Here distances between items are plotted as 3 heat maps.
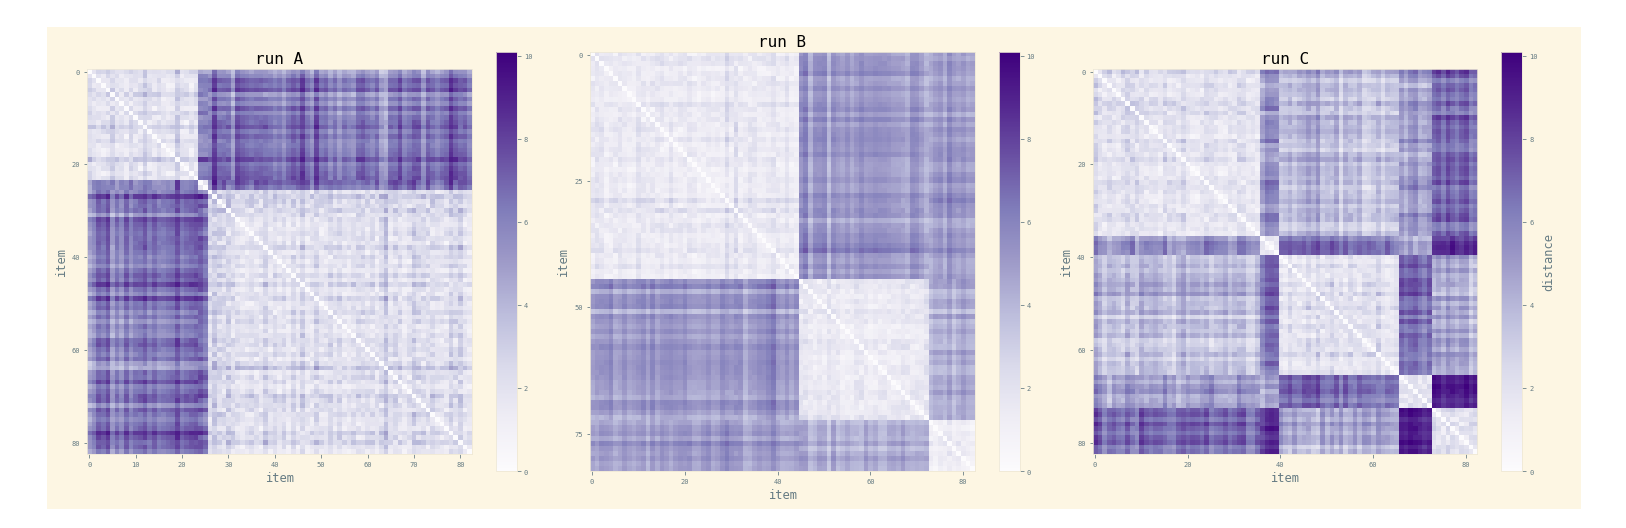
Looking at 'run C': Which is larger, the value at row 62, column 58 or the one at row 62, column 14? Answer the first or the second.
the second
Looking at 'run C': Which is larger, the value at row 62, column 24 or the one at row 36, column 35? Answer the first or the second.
the second
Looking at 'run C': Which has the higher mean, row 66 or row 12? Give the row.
66
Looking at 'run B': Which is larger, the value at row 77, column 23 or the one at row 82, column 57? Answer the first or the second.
the first
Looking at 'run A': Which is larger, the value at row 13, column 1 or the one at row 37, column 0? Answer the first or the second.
the second
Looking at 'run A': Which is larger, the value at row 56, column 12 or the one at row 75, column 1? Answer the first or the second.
the first
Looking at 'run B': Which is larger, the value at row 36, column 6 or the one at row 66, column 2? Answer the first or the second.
the second
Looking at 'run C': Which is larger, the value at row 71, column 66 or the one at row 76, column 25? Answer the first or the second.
the second
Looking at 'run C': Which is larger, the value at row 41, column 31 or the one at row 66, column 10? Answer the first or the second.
the second
